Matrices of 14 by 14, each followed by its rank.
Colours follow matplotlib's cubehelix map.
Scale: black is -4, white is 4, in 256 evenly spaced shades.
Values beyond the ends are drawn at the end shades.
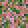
full rank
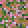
full rank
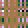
one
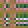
one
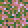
full rank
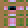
one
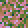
full rank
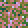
full rank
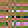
one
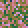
full rank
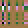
one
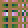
one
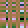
one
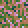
full rank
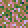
full rank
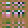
one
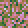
full rank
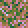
full rank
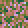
full rank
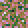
full rank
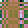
one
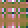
one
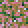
full rank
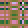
one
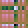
one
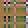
one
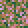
full rank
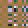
one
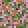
full rank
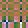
one
